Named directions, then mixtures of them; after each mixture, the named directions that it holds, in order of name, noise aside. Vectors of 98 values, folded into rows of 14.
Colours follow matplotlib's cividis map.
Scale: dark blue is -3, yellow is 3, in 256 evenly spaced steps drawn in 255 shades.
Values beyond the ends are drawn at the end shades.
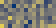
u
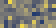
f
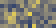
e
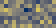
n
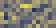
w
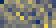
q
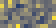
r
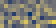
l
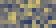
e, w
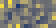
r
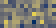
f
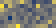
n, r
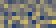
l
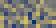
l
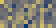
u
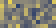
r, w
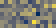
f, l, q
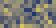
f, n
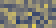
e, f, n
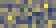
e, f, n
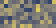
n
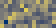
e, f, n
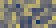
e, r, w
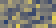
l, q, r
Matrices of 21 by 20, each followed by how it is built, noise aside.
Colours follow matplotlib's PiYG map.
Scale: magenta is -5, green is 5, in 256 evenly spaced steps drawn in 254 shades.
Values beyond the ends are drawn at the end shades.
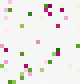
sparse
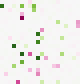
sparse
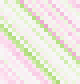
Toeplitz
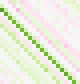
Toeplitz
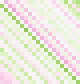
Toeplitz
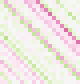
Toeplitz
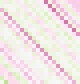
Toeplitz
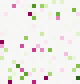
sparse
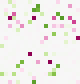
sparse
